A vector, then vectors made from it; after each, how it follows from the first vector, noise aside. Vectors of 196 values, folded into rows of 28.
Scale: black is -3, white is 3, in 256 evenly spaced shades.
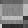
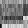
negated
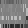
partly zeroed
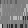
partly zeroed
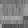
shrunk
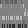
partly zeroed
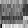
negated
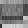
negated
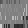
partly zeroed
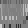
partly zeroed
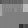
partly zeroed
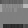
partly zeroed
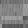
shrunk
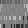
partly zeroed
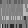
partly zeroed
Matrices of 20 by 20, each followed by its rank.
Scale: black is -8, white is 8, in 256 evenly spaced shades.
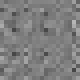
three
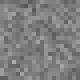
full rank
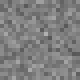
full rank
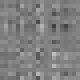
three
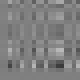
one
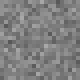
full rank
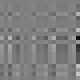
one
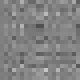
three
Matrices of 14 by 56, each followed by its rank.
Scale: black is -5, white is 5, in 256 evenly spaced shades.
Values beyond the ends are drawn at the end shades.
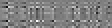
two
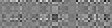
two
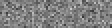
full rank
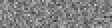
full rank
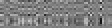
two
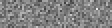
full rank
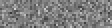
full rank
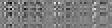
two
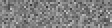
full rank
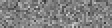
full rank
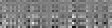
two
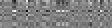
two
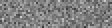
full rank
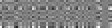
two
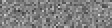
full rank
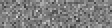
full rank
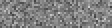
full rank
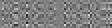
two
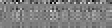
two
